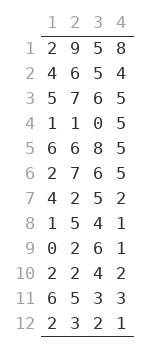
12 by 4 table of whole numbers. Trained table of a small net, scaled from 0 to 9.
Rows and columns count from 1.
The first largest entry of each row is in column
2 2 2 4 3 2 3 2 3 3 1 2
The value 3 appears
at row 11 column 3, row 11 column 4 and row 12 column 2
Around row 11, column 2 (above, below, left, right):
2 3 6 3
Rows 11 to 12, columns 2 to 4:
5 3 3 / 3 2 1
